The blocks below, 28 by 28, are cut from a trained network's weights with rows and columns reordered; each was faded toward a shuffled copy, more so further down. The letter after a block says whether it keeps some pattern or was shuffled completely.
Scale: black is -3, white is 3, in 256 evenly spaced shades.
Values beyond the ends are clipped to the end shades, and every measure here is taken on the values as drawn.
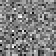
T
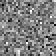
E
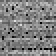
T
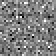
E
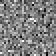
E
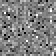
E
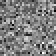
T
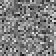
E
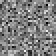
T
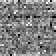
T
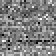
T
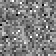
E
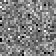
E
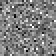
E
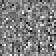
T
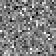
E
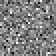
E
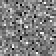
E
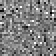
E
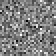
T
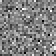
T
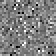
E
